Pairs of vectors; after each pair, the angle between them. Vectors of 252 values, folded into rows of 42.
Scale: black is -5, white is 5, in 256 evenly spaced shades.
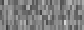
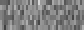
orthogonal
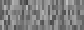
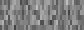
nearly parallel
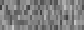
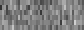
nearly parallel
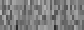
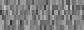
partly opposed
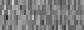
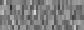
orthogonal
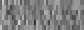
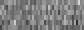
orthogonal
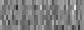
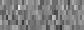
partly aligned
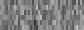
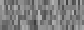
nearly parallel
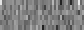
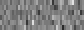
partly opposed
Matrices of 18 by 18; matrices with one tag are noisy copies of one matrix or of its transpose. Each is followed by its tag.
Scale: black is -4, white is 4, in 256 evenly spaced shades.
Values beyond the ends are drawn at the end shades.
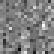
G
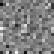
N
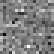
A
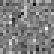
A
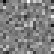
N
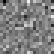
N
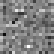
A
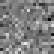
G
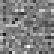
A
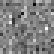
A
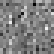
A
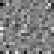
N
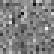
A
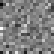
N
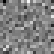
N
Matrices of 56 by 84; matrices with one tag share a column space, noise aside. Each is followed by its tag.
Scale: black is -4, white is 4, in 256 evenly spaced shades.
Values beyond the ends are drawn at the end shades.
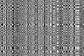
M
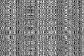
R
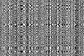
M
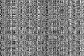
R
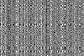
M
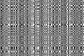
M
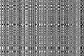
M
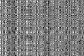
R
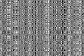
R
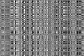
R
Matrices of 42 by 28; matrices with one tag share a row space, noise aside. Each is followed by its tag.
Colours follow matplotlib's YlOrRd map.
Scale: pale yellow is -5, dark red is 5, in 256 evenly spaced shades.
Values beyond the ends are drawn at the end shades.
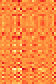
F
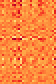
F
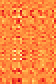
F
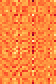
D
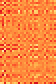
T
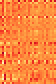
T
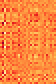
T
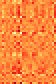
F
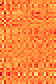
T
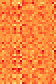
F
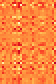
F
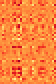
F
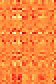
F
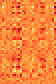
F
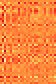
T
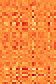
D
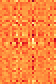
D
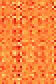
F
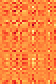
D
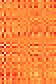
T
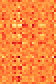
F
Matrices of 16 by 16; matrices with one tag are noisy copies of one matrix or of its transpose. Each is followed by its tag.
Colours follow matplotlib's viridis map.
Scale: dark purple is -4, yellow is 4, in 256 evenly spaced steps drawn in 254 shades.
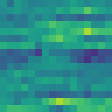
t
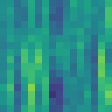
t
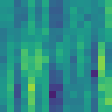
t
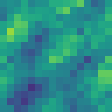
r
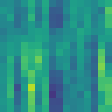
t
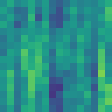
t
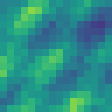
r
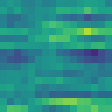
t
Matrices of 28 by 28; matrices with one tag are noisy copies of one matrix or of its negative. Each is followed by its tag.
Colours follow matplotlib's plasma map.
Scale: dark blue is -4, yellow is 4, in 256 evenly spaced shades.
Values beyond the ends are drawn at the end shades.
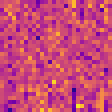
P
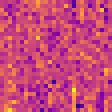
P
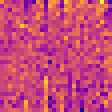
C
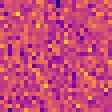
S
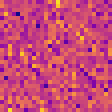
S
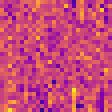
P
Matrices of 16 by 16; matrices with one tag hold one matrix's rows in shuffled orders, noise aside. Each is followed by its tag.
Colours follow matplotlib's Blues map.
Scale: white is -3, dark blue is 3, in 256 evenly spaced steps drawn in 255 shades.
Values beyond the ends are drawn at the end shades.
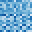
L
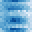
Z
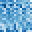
L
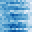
Z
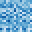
L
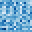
L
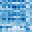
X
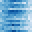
Z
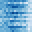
Z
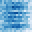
Z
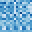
L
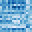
X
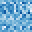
L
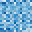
L
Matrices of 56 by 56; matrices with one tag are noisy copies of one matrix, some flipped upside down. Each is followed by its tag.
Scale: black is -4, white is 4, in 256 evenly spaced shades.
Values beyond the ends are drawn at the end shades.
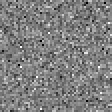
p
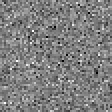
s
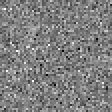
s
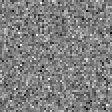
p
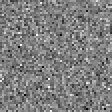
p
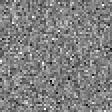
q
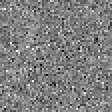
s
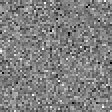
q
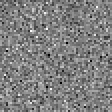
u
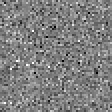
s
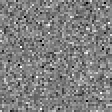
p
